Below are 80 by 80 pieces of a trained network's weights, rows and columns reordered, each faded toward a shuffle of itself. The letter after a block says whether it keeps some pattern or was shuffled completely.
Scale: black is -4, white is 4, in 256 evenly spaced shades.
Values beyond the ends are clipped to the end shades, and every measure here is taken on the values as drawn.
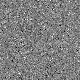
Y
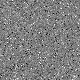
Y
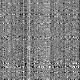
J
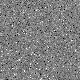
Y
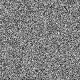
Y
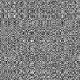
J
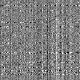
J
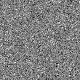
Y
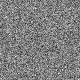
Y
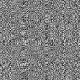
J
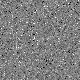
Y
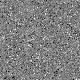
Y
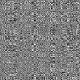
J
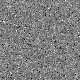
Y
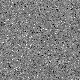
Y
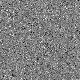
Y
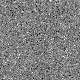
Y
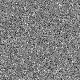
Y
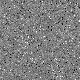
Y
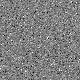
Y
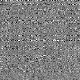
J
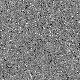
Y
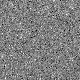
Y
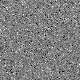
Y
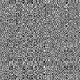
J
